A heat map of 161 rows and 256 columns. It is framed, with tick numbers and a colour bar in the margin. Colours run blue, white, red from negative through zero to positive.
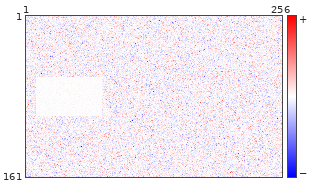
The middle left is the calmest part. A few values lie far out on both sides of the bulk. There is no overall slope. An odd patch, calmer than its surroundings, sits in the middle left. No regular stripes run through it. The halves do not mirror each other.
